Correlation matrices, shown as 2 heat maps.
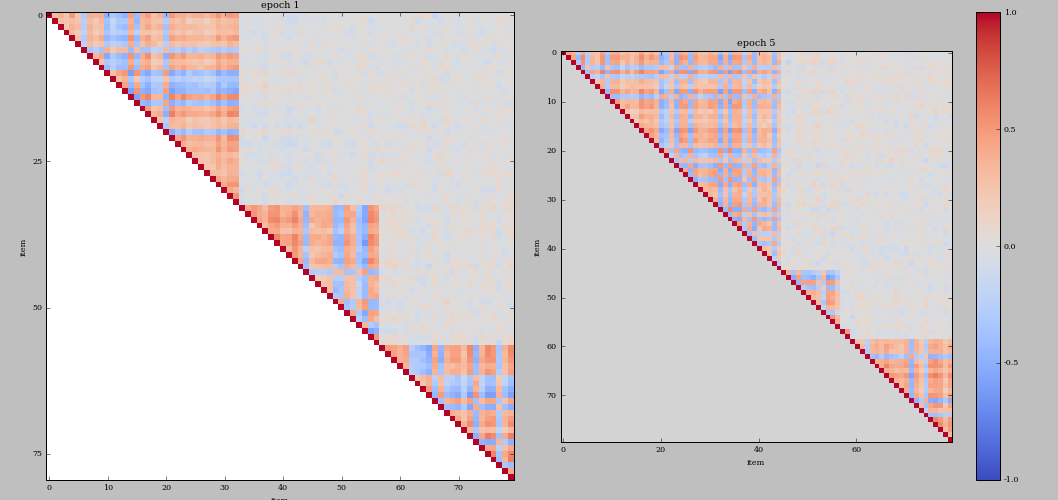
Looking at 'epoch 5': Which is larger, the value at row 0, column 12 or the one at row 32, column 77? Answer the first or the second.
the first
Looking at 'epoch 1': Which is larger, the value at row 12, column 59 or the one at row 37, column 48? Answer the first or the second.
the second
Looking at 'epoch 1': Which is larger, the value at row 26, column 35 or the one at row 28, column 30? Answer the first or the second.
the second
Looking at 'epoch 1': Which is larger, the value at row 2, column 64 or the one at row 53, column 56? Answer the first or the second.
the first
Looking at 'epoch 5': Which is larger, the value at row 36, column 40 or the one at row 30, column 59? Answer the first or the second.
the first
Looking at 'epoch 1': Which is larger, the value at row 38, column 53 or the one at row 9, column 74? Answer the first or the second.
the second
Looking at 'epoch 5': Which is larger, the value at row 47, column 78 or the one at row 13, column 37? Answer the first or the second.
the first
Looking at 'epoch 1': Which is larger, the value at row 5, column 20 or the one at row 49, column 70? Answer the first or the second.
the second
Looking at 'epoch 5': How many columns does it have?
80
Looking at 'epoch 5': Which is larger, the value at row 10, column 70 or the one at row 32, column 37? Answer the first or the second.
the second
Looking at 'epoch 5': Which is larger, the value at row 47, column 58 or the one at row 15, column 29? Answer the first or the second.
the second
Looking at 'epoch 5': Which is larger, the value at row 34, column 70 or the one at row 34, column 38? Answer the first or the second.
the first
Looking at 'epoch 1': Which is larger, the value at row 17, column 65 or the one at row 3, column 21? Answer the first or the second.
the second
